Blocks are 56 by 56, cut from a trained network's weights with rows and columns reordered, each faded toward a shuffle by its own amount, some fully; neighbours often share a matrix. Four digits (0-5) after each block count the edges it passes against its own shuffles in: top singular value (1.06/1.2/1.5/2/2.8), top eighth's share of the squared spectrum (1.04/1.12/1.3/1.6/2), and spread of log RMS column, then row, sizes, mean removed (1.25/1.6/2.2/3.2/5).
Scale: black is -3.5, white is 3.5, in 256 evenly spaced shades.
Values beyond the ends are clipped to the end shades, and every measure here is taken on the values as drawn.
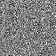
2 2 1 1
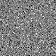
2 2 0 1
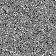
0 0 0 0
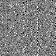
2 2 2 0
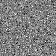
1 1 0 0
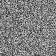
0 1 0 0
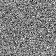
2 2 0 0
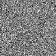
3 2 0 0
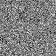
0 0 0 0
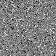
0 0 0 0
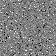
0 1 0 0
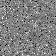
1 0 0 0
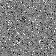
0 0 0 0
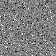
2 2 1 1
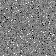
0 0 0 0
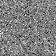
0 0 0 0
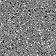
0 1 0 0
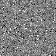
1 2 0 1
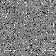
2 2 1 1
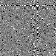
3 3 2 1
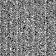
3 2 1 0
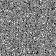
1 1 0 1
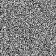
3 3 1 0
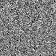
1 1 0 0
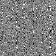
2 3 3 0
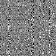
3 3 3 0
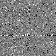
2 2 1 1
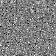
0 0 1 0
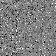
1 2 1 0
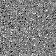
0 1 1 0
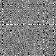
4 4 3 2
